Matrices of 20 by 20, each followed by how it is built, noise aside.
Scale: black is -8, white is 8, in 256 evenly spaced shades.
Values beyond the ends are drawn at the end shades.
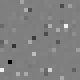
sparse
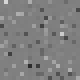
sparse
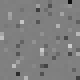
sparse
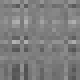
low rank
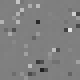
sparse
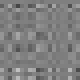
low rank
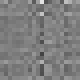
low rank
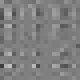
low rank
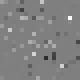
sparse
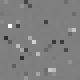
sparse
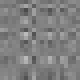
low rank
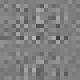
low rank
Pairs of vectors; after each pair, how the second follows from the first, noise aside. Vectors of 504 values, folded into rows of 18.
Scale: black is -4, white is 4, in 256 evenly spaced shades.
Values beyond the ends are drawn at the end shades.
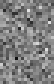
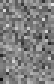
shuffled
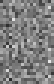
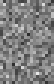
shuffled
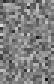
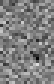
shuffled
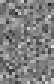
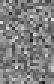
shuffled
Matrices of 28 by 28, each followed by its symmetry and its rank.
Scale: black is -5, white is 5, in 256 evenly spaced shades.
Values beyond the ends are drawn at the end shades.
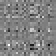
neither, rank three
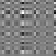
neither, rank one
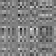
neither, rank two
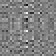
neither, rank three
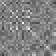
symmetric, rank five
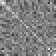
symmetric, rank five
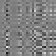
neither, rank two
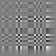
symmetric, rank one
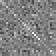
symmetric, rank five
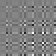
symmetric, rank one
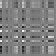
neither, rank one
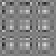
symmetric, rank one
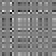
symmetric, rank one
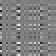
neither, rank one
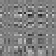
neither, rank two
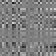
neither, rank two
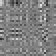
neither, rank three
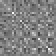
symmetric, rank five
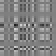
neither, rank one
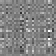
neither, rank three
